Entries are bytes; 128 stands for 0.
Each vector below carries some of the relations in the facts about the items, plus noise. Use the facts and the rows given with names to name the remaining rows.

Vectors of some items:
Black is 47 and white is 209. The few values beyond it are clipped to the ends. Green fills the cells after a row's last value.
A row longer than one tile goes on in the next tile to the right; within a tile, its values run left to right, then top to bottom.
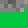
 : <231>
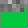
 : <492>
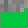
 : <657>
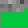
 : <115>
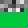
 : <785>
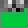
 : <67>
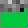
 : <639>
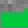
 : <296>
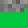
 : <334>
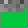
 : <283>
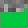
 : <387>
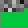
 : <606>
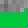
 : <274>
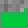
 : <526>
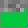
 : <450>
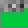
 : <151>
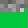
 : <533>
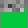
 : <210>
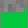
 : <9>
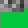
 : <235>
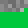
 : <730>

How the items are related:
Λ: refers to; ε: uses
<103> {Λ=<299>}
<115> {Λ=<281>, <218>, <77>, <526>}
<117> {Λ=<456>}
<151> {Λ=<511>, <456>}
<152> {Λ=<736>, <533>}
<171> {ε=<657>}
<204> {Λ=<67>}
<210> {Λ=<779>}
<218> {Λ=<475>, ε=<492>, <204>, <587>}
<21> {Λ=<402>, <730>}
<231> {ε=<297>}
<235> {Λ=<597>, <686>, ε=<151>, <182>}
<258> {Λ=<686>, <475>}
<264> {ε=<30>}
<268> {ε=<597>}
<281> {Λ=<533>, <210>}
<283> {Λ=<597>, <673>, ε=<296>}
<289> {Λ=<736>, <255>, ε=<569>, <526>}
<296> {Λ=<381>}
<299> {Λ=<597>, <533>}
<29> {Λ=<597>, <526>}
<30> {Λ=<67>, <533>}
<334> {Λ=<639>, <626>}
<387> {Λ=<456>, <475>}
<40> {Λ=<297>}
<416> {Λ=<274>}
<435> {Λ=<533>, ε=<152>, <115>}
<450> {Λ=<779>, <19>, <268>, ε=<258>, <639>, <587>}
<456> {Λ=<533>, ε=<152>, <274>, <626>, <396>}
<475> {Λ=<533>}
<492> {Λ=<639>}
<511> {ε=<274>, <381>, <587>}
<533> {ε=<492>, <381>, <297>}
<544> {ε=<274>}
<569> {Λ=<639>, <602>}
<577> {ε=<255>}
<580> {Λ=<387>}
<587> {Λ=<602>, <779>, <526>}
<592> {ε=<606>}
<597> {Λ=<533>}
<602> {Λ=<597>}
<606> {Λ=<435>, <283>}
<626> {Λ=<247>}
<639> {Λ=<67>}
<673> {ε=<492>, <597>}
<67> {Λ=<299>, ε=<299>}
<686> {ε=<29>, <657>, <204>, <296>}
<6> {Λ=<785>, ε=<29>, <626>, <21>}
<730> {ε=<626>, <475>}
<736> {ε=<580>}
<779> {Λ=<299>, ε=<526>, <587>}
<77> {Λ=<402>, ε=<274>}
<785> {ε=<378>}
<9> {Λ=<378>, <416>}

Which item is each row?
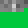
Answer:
<597>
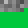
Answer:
<602>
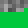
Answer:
<218>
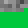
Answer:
<29>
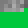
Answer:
<281>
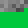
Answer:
<103>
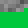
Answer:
<258>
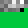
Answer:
<30>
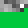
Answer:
<577>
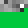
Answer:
<255>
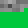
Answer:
<587>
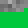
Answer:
<626>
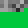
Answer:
<779>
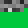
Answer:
<592>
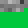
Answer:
<21>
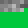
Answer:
<435>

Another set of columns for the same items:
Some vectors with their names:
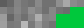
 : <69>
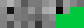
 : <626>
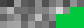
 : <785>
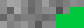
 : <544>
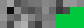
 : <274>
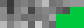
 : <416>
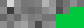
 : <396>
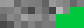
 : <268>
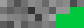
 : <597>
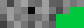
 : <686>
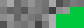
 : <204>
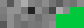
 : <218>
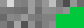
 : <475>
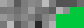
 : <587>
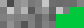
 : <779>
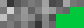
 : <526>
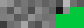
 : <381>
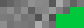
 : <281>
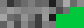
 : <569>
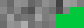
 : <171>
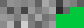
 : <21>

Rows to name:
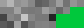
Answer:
<456>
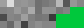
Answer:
<435>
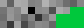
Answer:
<533>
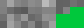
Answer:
<29>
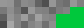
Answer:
<283>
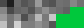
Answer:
<378>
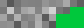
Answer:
<402>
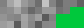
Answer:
<77>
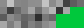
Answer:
<152>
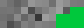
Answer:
<299>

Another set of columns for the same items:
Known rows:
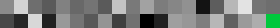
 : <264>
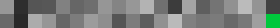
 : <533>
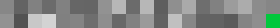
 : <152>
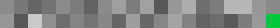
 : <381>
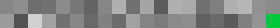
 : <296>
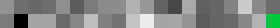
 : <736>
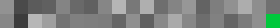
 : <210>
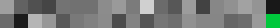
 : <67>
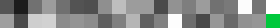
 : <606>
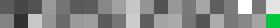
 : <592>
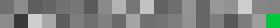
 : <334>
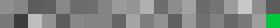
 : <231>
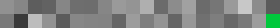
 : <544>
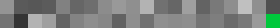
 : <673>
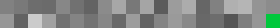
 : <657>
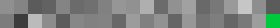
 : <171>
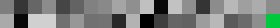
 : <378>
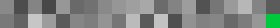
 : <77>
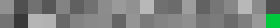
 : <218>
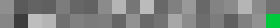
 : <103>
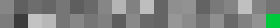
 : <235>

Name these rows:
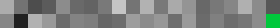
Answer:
<450>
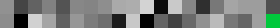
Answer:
<785>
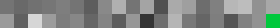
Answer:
<182>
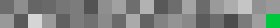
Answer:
<626>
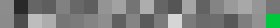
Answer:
<597>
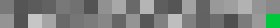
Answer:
<639>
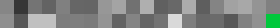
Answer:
<475>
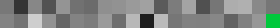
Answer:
<402>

